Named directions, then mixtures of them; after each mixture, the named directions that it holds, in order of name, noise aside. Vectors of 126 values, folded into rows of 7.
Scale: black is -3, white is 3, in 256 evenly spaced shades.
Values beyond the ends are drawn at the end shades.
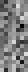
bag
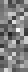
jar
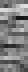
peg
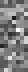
jar, peg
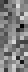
bag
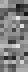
bag, peg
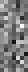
bag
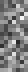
bag, jar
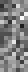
bag, jar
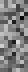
bag, jar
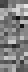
bag, peg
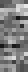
bag, peg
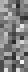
bag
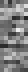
jar, peg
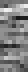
peg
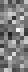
jar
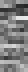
peg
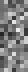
jar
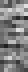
jar, peg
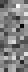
bag, peg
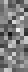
jar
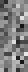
bag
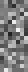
jar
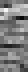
peg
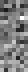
bag, peg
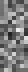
jar
